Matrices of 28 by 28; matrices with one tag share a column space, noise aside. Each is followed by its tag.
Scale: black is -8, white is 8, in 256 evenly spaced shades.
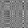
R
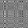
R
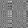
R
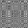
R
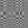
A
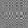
A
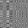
R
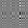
A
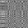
R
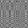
R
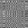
R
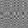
A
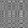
R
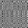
R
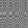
A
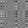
R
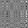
R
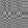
A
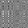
R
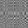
A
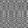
R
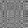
R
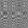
A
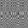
A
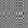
A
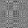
R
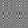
A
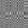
A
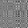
R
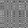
R
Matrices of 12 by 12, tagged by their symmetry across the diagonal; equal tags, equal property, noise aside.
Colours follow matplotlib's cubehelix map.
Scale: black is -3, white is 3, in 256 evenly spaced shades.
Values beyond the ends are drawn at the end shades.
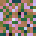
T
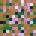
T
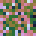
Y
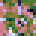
T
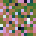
T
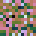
Y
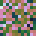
Y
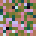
Y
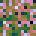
Y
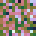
Y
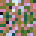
Y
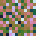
T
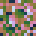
T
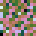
Y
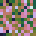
Y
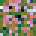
Y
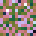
Y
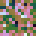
T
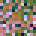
T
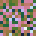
Y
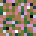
T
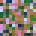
T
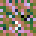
T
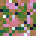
T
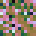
T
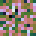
Y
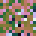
T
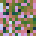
Y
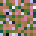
T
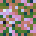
Y
